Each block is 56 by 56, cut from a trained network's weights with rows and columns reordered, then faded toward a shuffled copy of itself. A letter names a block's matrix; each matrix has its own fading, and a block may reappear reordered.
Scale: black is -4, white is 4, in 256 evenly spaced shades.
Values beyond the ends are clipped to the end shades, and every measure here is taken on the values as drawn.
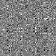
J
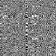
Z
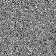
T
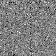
T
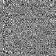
J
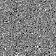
T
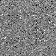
T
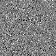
T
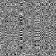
Z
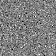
T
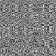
Z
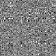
J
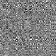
J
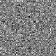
J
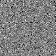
T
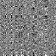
Z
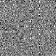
J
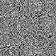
J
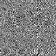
J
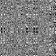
Z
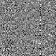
J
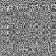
Z
